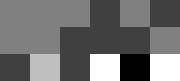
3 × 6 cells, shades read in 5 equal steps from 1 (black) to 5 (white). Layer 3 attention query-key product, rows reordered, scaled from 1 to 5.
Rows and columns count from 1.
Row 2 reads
3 3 2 2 2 3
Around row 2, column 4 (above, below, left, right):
2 5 2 2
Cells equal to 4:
1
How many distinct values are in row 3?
4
